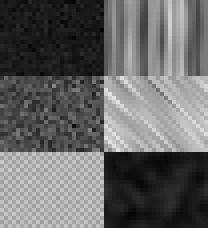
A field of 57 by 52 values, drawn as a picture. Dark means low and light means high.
It is made of 3 by 2 panels. Panel 1,1: very low, fine-grained, faint in contrast. Panel 1,2: middling, streaked downward, strong in contrast. Panel 2,1: low, fine-grained. Panel 2,2: high, slanting down to the right. Panel 3,1: high, checkered. Panel 3,2: very low, blotchy, faint in contrast.
